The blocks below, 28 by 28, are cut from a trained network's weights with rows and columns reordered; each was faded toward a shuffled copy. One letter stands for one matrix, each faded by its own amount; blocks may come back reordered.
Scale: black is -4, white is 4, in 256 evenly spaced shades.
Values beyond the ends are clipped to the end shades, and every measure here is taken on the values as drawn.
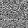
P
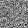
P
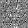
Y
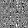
Y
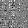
Y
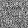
P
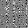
Y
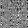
Y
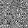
Y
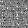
Y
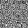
P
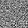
P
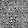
Y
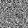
P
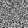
P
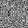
P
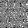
Y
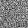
P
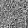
P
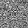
P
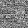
P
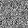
P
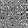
Y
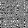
Y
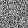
P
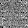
Y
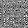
Y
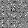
Y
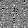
Y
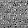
Y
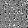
Y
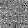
Y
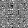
Y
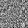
P
